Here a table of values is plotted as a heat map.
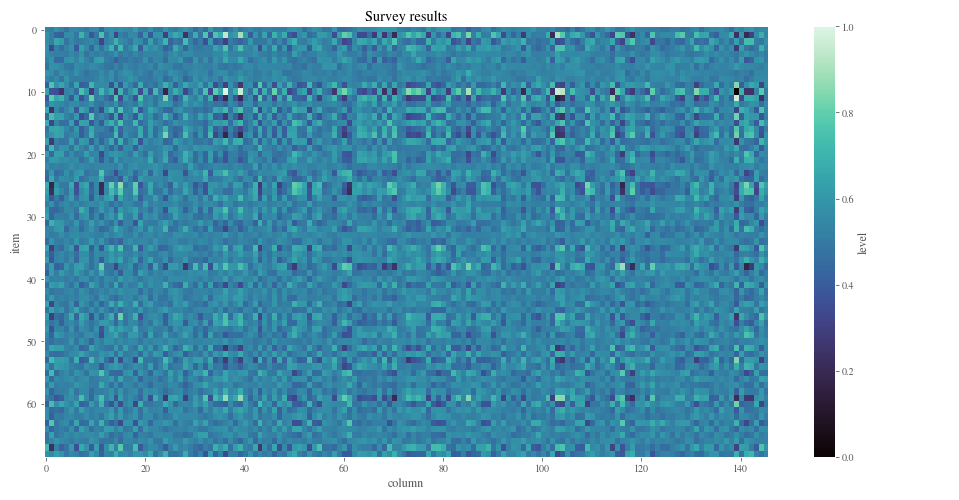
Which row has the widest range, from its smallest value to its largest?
10
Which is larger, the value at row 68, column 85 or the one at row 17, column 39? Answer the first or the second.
the first
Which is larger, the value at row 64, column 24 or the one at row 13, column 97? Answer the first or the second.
the second
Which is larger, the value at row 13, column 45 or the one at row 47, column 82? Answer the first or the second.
the second
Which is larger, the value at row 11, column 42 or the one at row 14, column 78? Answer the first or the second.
the second
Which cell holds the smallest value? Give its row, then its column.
10, 139
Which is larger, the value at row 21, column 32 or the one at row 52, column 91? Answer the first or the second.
the second
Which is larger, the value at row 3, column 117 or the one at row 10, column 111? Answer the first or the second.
the second
